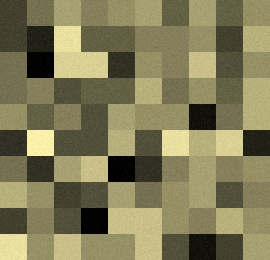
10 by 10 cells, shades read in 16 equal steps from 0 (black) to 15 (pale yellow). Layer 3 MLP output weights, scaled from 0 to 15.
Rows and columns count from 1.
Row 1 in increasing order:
4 6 6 7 8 9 9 10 10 10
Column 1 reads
4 4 7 7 9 3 7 11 4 14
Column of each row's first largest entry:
3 3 3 6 10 2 4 1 5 1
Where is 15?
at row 6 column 2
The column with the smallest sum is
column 2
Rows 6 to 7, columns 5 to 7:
11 5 14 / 0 3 8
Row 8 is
11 9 4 5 10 7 9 10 5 8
